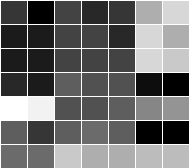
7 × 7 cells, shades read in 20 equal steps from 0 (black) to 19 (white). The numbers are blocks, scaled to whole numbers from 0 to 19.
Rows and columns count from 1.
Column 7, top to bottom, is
16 13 15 0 11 0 14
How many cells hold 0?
4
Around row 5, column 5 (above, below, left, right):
6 7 6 10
